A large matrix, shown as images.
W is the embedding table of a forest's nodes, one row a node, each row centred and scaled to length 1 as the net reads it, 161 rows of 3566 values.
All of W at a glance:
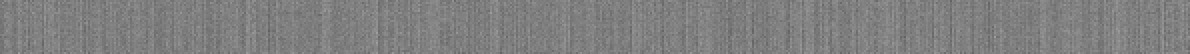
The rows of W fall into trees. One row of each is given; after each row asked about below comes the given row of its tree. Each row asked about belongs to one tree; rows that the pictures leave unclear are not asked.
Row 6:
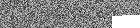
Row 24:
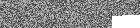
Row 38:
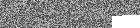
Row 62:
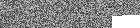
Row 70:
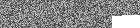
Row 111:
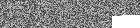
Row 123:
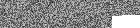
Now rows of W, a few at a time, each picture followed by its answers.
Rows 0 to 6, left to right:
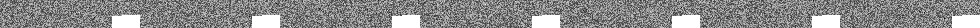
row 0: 6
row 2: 24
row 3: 123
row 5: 24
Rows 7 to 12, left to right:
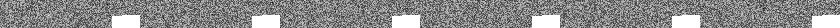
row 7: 123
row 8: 111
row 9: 111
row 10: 62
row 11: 111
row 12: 24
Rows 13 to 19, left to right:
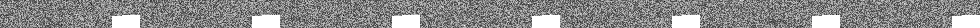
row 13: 70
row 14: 6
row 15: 6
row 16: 111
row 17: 6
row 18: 38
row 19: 38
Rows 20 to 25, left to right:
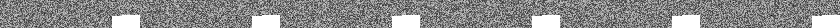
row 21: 62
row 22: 111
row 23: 24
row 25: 70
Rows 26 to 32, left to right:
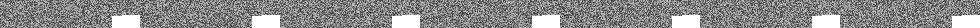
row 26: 111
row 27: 123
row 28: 6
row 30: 70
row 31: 6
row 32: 70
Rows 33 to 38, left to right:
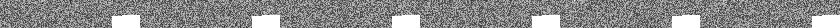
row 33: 24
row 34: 70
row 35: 6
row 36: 70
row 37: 123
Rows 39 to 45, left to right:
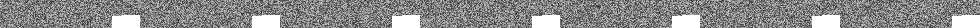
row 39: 123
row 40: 123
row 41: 62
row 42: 70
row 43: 6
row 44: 24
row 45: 123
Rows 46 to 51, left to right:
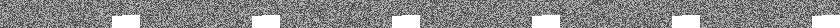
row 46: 38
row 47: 70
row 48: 38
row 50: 123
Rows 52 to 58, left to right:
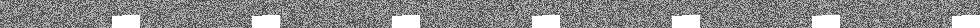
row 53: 24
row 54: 38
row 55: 70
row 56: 70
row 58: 38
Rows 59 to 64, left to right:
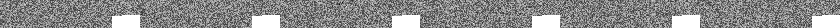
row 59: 6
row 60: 123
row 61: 111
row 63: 6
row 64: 62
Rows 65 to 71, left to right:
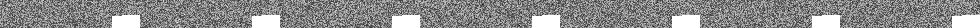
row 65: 38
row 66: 38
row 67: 123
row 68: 24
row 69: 6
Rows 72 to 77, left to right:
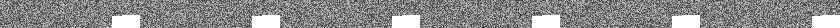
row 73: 24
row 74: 24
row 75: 6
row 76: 123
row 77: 111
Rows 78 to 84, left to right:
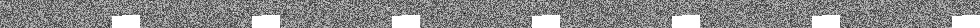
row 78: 70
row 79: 123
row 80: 111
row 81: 6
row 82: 6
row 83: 24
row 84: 62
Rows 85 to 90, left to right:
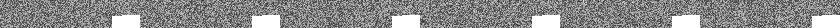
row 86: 24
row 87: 70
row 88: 6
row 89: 38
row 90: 70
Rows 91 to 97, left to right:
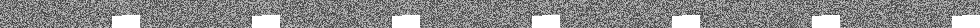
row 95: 123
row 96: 123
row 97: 24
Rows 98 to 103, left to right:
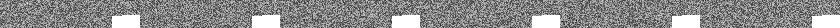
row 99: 6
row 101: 123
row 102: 38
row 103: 6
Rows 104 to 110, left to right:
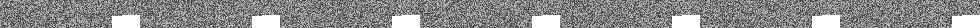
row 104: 24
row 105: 70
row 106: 6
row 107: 123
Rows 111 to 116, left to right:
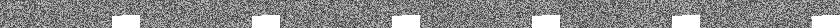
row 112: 111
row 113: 111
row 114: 6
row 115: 6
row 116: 123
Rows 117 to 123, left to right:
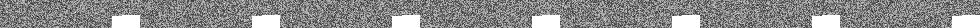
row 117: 123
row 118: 70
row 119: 62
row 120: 6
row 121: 70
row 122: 24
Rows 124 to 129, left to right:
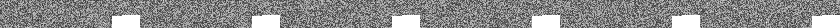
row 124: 6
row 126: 62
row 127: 123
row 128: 70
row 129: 123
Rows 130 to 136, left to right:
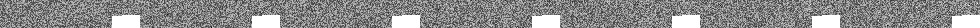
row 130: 123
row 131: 6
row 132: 123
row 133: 62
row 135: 70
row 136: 6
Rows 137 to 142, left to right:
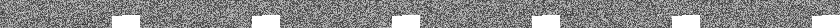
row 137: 123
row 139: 6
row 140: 24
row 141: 70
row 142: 70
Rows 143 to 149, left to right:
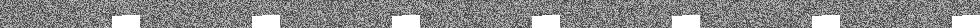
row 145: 70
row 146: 70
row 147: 70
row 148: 123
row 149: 62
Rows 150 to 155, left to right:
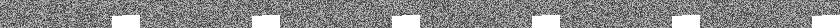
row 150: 24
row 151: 111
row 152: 70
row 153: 6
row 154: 6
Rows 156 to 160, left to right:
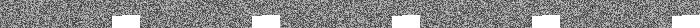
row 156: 62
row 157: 62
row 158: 24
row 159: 62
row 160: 6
